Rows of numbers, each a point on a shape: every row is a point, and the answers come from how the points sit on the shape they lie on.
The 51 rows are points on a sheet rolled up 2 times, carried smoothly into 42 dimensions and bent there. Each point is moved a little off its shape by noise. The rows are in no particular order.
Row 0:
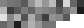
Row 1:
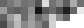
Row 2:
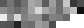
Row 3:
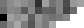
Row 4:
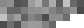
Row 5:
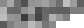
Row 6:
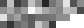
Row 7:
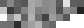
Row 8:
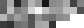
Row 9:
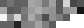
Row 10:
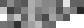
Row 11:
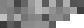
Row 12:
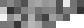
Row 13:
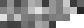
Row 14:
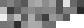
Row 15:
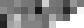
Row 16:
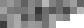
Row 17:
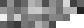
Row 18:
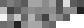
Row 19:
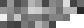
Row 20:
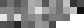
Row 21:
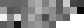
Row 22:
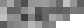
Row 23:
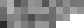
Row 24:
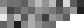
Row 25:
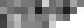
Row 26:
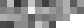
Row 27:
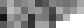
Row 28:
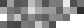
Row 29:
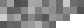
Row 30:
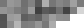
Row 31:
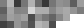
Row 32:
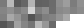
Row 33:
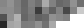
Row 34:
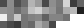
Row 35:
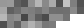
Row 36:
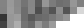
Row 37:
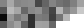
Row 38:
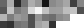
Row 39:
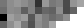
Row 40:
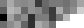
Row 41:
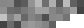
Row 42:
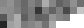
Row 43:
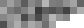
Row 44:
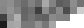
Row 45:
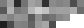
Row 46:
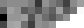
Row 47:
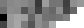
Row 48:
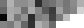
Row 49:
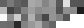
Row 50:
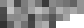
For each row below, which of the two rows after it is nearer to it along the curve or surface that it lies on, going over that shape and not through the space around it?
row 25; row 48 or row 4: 48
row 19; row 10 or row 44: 10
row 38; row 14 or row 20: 20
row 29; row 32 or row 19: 32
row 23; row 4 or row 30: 30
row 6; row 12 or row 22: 12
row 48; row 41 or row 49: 41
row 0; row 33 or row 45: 45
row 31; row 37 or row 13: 37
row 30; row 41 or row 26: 41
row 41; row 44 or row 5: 5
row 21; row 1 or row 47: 1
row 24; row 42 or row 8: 8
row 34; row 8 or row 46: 8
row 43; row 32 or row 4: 4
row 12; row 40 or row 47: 47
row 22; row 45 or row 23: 45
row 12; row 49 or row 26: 49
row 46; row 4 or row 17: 4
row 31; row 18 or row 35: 35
